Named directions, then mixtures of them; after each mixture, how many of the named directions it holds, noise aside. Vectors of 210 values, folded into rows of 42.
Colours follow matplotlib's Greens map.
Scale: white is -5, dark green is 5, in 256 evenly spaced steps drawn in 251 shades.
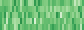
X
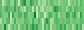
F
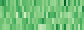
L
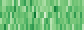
one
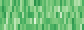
one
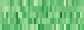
three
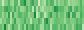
one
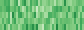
two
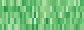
two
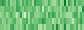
one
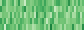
one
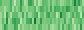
one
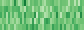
two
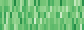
one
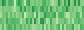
three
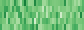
three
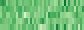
one
